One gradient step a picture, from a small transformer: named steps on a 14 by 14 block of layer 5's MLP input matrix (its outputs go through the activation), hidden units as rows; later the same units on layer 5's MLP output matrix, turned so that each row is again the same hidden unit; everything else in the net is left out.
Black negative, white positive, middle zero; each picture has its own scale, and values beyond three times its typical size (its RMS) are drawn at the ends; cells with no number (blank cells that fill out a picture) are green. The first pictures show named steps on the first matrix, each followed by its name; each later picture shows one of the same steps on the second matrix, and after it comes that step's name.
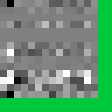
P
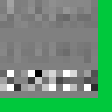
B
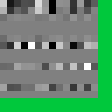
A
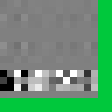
B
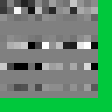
A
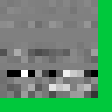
P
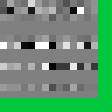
A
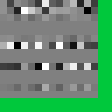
A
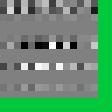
A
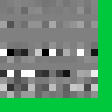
P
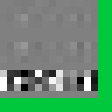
B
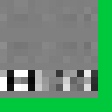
B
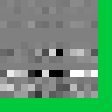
P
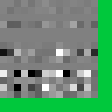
P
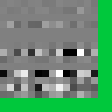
P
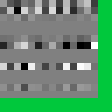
A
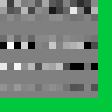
A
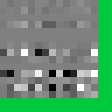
P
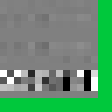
B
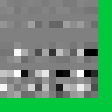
P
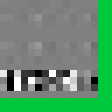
B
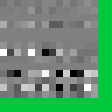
P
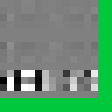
B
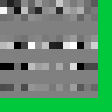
A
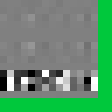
B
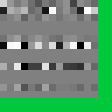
A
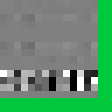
B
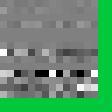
P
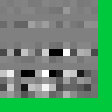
P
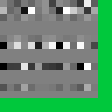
A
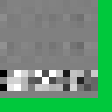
B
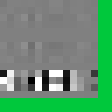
B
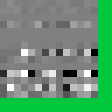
P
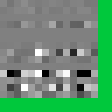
P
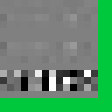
B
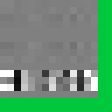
B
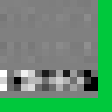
B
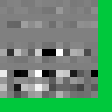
P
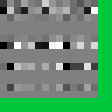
A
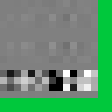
B
